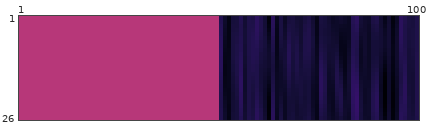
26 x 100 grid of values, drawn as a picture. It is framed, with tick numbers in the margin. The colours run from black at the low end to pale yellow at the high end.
The table splits into one row of 2 panels. Panel 1,1: middling, flat. Panel 1,2: very low, streaked downward, faint in contrast.
